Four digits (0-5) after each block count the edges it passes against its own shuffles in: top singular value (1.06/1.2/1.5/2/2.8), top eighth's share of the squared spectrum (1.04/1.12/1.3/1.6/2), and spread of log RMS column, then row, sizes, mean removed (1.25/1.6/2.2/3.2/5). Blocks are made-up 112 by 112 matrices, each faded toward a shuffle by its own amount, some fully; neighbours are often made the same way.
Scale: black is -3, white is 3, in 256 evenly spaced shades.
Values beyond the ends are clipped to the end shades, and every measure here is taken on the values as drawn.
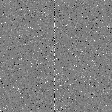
4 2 1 0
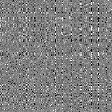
5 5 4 3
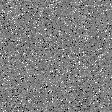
2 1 0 0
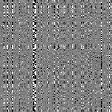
5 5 4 3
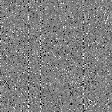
4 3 2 1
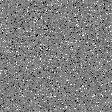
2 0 0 0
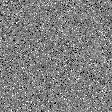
0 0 0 0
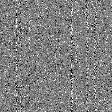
2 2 3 0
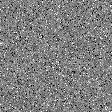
0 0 0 0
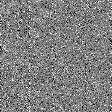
1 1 2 0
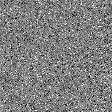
0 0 1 0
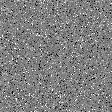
0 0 0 0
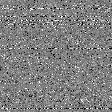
2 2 0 3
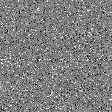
1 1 0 1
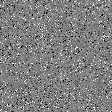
0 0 0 0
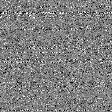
1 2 0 3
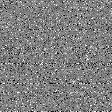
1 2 0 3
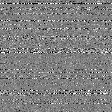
3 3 0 4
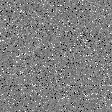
0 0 0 0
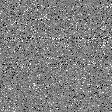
1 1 0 2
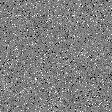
1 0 0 1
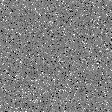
2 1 0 0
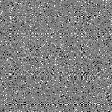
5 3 2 2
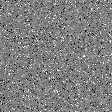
2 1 0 0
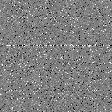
4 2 0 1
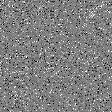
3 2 0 1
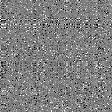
4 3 2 2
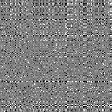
5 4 3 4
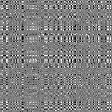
5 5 4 4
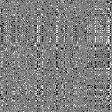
5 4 3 3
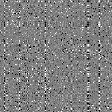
5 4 3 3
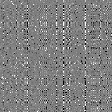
5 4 3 3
